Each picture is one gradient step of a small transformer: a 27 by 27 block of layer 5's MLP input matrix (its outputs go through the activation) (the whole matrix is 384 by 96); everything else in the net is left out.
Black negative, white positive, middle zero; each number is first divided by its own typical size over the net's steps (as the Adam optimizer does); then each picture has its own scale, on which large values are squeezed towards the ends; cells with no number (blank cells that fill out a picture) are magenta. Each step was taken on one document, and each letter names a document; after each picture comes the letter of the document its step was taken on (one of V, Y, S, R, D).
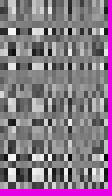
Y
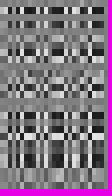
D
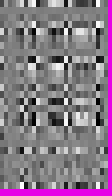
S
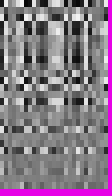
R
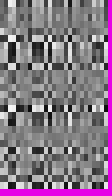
Y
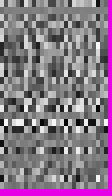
R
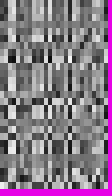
Y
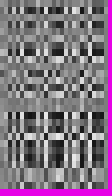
D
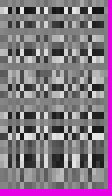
D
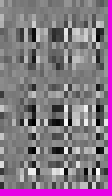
S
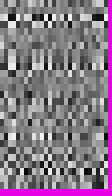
Y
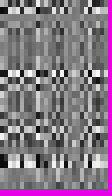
D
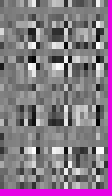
S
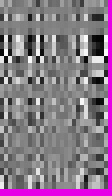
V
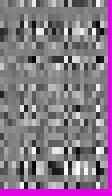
S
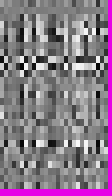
R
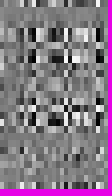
S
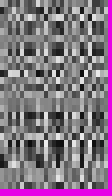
D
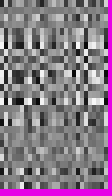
R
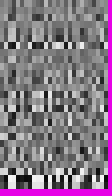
Y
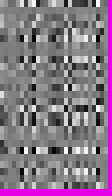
S
